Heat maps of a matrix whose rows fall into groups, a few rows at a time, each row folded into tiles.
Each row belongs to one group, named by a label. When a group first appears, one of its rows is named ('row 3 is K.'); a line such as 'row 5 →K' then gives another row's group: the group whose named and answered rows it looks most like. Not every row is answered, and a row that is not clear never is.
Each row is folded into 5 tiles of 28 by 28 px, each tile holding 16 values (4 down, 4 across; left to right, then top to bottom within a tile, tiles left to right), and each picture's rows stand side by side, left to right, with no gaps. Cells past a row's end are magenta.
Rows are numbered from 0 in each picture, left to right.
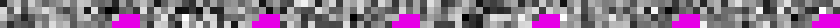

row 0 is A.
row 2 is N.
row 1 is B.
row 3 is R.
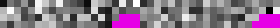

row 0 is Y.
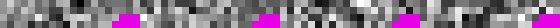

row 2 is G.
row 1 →A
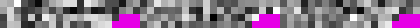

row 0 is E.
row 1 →N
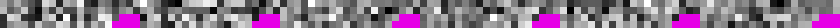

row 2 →A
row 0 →E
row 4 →G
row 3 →R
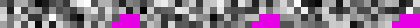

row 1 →N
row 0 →G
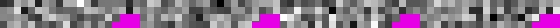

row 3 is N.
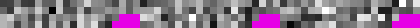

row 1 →Y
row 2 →Y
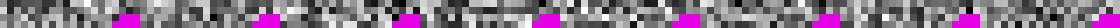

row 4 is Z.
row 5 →Z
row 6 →B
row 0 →G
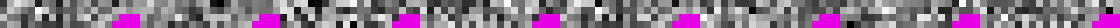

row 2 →E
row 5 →A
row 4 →N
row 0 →N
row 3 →G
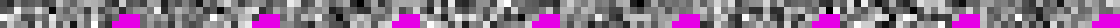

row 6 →Z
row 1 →R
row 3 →A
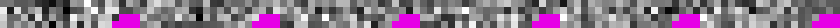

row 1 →N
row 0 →G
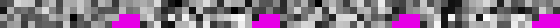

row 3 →E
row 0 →N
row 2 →Z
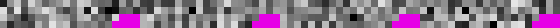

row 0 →A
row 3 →Z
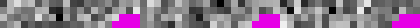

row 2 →A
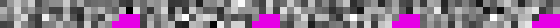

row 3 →R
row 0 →B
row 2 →B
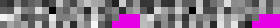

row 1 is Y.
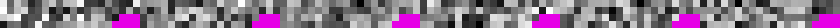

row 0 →E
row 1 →Z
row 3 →R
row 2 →R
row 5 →Z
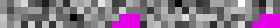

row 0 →G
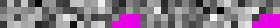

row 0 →Z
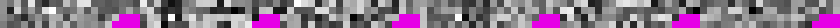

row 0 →A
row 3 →G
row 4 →E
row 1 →E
